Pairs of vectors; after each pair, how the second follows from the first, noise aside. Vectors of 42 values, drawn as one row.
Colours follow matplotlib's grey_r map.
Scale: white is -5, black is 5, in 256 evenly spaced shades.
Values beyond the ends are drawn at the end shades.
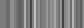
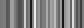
scaled up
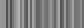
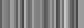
reversed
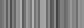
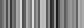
scaled up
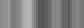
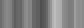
reversed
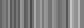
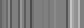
partly zeroed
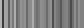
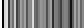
scaled up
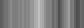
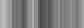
wrapped around
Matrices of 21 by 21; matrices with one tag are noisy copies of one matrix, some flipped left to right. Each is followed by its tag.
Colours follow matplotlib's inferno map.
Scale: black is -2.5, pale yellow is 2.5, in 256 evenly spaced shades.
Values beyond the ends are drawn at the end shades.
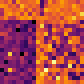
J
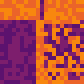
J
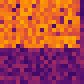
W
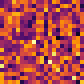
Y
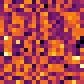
Y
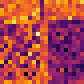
J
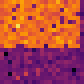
W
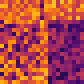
J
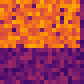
W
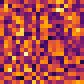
Y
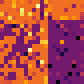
J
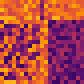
J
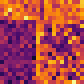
J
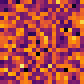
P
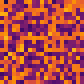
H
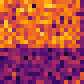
W
